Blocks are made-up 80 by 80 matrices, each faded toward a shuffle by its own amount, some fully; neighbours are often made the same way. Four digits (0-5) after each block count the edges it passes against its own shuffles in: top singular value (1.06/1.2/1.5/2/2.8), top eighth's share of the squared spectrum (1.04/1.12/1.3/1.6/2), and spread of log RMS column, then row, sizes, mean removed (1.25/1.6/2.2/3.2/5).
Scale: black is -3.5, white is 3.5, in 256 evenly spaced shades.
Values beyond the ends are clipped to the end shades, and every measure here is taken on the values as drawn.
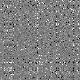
4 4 2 2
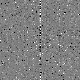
4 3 1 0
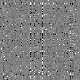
4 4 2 1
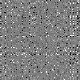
4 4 2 2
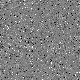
2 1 0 0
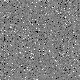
2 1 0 0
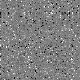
3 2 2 1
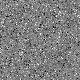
2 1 0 0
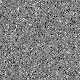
2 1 0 0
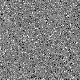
3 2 1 0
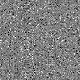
3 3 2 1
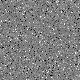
0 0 0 0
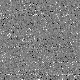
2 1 0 1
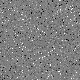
0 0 0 0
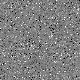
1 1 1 1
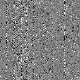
2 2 3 0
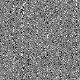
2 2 3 0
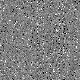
1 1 2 0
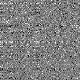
4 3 1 2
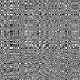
5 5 3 4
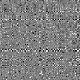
5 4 2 3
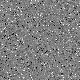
2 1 0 0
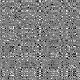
5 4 2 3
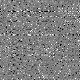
4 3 0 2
